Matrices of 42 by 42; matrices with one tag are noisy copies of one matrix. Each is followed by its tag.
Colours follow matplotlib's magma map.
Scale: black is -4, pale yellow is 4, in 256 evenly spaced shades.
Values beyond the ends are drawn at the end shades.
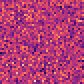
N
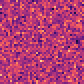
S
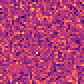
S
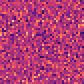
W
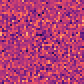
W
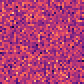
N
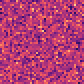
S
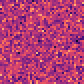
S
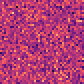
N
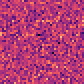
W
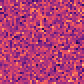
S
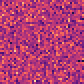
N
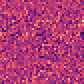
W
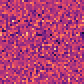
W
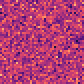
S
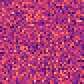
N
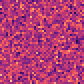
S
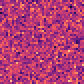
S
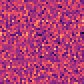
W
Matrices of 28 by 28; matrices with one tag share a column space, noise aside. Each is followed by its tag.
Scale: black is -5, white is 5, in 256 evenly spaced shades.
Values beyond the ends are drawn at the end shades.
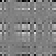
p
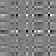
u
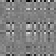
p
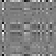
p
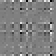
p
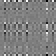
p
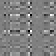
u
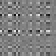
u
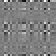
p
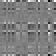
p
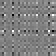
u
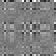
p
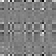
p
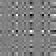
u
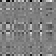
p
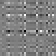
u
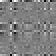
p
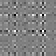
u
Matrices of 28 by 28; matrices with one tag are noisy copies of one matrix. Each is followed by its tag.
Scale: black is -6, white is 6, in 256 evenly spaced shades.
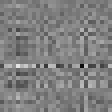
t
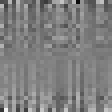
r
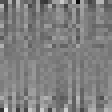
r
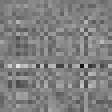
t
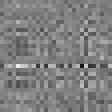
t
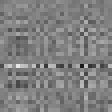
t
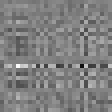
t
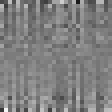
r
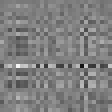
t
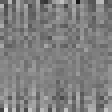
r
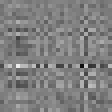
t
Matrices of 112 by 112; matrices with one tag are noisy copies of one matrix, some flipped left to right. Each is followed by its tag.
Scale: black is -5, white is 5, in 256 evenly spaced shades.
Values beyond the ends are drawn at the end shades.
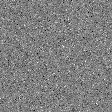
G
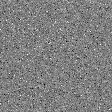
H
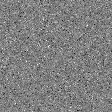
G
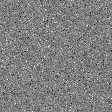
G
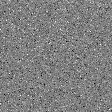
H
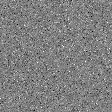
G
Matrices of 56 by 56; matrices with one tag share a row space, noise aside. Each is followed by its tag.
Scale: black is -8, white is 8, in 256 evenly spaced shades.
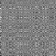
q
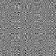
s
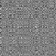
q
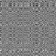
q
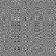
s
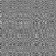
q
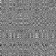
q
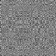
q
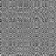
q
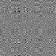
s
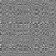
q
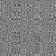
s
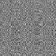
s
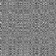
q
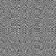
s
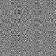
s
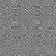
s
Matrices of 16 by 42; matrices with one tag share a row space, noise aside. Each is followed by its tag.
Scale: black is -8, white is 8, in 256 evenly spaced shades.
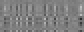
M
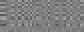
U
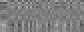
U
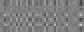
M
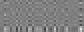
M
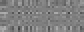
U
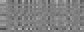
U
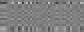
U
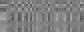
U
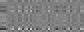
U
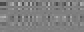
U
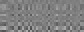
U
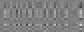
M
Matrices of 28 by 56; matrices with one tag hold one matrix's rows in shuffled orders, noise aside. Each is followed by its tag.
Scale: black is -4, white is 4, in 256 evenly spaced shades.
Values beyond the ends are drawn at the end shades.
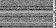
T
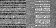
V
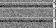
T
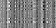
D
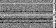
T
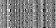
D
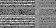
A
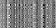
D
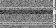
T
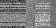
V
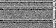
T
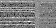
A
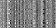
D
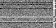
T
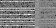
A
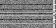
T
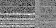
A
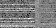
A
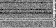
T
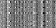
D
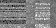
V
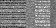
V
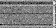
T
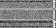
T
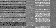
V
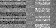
V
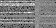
A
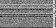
T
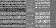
V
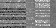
V
